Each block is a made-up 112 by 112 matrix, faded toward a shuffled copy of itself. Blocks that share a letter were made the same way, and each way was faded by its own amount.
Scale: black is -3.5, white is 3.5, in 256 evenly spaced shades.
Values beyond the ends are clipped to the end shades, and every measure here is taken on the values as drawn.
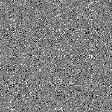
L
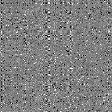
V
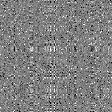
V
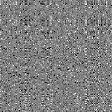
V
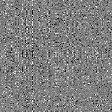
V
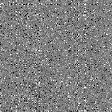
L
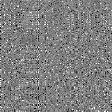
V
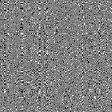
V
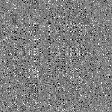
L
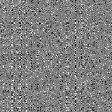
V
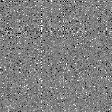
L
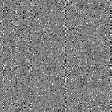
V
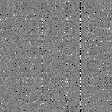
V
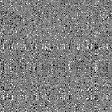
V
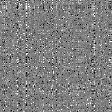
V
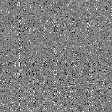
L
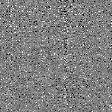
L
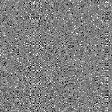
V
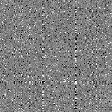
V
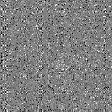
V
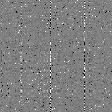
V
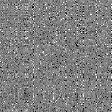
V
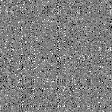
L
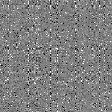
V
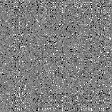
L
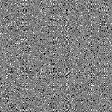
V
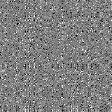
V
